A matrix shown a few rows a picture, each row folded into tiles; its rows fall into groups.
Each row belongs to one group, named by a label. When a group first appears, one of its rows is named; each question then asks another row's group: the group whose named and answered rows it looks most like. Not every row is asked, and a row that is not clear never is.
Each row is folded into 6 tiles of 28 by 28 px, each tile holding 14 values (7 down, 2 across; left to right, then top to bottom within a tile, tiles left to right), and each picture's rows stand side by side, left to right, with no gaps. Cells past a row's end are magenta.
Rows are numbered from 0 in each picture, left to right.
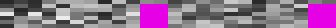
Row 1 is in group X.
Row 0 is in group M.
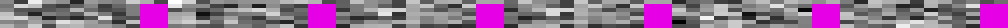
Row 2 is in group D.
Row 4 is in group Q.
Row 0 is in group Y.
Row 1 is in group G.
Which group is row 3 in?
D
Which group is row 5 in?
Y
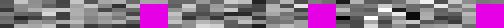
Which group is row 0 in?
D
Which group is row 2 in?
Q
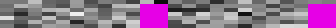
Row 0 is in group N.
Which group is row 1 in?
M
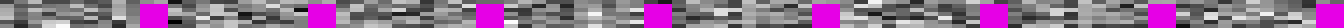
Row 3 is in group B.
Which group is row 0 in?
N
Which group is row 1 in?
Q
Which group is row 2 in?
X
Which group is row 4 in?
D
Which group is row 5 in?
Y
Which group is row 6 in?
D
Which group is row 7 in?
M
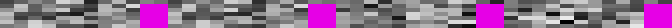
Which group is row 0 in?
X
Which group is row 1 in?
X
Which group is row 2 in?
B
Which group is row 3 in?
M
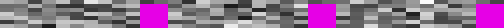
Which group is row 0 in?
Y
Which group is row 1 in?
Y
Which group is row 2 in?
Q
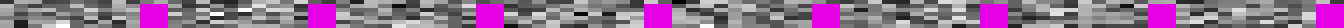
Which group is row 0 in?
N
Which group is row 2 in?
Y
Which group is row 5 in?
N
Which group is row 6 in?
D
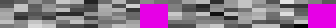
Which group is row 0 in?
X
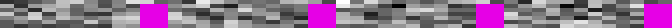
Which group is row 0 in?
M
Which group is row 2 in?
G
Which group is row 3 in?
Y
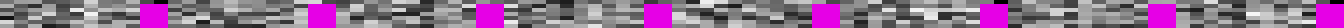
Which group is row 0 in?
B
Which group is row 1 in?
M
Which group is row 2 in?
X
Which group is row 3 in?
B
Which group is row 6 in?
D
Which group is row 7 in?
B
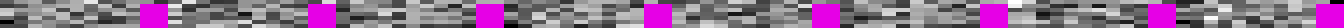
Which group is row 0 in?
Q
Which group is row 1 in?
Q
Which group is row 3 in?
M
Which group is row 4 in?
X
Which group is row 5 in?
D
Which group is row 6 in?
G
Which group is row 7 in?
N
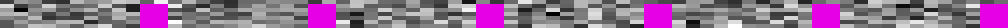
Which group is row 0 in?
Q
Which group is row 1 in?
B
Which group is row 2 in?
N
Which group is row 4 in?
N
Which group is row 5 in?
Y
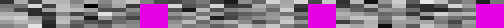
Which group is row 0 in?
G
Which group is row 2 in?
Y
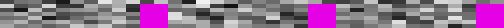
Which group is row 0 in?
B
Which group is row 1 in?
G
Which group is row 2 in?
N
